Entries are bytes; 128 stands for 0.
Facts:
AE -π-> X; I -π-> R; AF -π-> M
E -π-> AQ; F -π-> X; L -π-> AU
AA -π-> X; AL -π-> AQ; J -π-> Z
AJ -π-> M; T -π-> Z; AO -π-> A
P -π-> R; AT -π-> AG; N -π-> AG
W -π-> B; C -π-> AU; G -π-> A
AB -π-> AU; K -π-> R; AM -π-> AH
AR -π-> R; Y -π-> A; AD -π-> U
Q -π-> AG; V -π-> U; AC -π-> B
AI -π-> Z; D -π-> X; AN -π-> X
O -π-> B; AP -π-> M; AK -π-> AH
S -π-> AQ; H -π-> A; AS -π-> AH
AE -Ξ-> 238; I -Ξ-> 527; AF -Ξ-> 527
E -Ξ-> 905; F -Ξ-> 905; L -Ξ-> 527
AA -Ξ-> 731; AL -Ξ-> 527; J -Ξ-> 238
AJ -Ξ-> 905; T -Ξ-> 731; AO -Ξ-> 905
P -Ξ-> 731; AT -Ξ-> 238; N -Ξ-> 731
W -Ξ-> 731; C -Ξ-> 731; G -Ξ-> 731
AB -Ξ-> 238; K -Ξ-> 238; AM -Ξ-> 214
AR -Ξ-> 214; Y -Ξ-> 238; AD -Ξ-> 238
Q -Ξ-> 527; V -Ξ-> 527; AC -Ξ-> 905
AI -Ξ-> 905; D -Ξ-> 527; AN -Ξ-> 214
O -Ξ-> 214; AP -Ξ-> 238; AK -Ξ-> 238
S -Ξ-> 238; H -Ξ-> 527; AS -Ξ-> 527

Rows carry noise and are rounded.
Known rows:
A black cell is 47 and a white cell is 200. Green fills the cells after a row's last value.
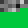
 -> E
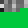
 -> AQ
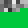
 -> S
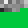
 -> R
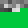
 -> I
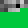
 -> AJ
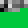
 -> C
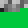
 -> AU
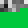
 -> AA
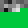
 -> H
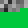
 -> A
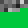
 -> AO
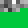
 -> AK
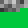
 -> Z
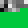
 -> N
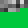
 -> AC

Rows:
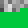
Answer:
AR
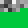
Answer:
AB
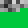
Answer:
Y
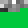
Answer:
B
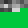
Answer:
AL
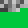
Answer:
M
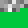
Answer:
O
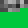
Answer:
AI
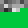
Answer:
D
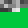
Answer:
L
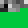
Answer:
G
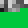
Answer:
W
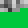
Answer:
AE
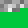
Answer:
AN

